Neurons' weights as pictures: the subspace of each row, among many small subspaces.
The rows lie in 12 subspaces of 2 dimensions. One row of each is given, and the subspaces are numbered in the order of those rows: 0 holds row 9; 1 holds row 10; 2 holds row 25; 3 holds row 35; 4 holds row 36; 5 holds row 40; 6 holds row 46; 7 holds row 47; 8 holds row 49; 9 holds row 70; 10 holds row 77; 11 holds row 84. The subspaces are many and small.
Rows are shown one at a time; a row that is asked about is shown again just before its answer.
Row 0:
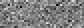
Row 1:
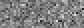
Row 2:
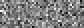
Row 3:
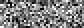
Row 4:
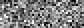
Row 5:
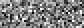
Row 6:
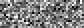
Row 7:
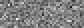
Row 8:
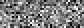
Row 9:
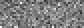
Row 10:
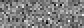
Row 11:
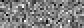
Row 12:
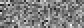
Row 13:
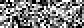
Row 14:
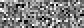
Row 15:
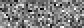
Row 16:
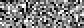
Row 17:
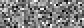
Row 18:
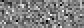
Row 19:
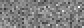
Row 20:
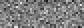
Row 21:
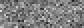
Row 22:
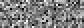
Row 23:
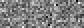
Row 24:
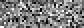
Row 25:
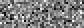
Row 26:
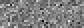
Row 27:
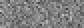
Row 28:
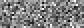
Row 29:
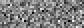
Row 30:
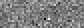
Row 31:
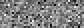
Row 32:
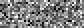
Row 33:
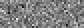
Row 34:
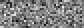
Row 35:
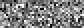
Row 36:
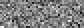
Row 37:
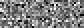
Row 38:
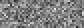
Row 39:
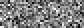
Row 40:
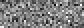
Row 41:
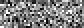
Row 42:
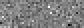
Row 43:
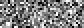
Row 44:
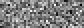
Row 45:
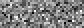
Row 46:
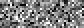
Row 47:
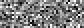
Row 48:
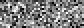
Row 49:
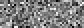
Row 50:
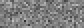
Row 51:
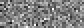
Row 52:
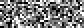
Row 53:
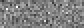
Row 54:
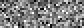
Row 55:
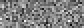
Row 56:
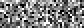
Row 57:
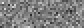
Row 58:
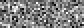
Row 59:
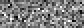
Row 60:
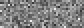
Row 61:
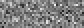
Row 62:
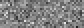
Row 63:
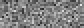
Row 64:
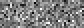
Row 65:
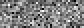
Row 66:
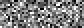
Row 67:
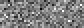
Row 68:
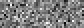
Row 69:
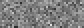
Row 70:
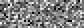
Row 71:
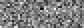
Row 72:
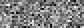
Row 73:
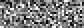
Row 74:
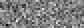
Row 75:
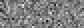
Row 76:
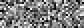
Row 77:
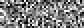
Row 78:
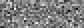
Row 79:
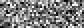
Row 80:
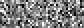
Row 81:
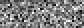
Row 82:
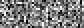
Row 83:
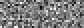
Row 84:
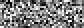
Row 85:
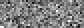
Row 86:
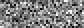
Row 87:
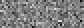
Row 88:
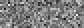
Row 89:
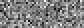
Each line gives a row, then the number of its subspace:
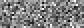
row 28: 7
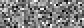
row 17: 0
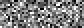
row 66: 3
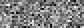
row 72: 7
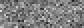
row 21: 1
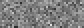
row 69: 0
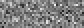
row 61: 5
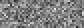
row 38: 6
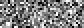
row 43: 8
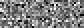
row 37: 3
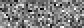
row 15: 3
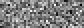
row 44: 8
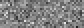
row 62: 6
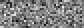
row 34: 11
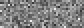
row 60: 5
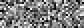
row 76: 8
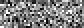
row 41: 5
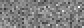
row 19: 0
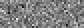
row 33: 10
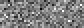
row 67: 9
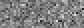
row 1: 6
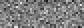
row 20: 0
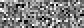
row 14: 3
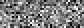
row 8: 7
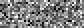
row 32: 9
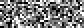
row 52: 4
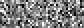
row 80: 9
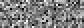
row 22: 0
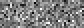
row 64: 6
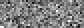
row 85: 4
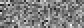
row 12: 5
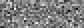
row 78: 11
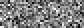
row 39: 4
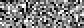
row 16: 10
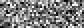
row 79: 8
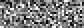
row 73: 11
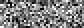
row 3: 5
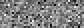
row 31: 7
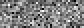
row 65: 7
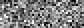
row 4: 10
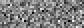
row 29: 2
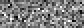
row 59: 2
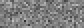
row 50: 11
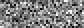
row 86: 8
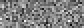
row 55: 10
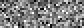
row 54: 0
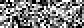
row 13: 5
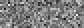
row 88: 8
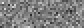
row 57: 8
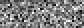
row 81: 2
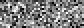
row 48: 7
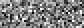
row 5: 2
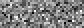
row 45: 2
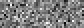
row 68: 6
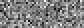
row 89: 9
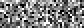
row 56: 9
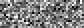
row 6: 9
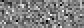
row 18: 11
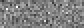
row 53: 5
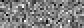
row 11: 1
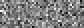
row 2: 9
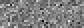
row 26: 1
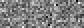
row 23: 0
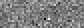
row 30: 10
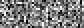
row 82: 2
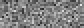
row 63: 10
